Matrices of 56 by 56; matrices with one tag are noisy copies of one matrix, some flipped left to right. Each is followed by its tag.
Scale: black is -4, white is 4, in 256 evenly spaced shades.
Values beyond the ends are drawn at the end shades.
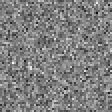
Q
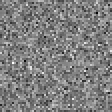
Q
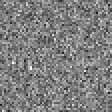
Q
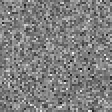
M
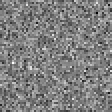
Q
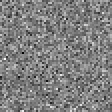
M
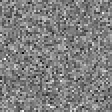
M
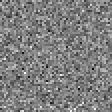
M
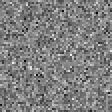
Q
